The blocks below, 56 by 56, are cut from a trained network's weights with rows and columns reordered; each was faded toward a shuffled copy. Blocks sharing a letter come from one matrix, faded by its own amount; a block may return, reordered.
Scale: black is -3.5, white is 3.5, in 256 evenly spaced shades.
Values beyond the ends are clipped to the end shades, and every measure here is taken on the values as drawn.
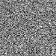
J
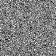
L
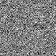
J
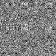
J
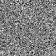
J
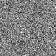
J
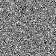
L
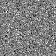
L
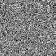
J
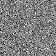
L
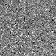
L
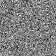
L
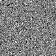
L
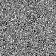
L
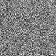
J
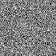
J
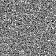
L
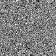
L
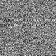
J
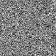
J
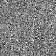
L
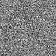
J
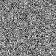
J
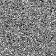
L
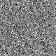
L
